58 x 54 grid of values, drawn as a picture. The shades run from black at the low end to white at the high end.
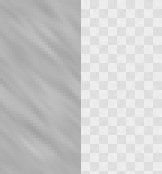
It is made of 1 by 2 panels. Panel 1,1: high, slanting down to the right, faint in contrast. Panel 1,2: very high, checkered, faint in contrast.
